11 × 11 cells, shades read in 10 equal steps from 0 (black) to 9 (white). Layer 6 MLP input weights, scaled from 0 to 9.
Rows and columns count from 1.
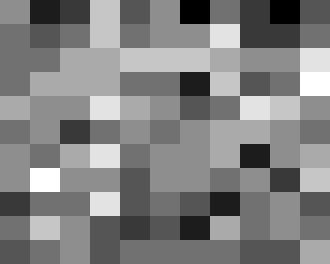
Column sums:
46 52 50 65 45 51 39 56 43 43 59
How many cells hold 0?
2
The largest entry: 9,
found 2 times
